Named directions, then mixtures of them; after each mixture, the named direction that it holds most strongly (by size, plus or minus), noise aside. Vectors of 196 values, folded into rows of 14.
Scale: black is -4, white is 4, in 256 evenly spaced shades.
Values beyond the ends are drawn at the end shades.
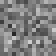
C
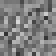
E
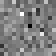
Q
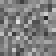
E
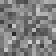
C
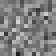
E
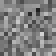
E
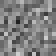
E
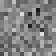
Q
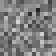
E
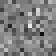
Q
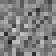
E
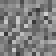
E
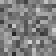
C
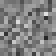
E
